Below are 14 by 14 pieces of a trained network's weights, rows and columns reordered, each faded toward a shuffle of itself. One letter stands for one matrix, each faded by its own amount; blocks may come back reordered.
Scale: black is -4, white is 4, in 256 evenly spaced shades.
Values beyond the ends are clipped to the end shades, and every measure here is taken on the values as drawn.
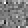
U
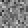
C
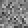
C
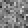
C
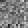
C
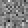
U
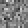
U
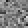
U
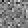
U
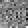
U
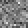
C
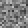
C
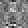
U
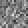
C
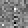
U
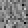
C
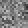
C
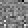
U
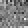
U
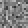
C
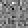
U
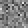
C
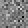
C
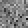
C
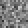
C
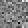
U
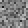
C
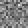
C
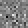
U
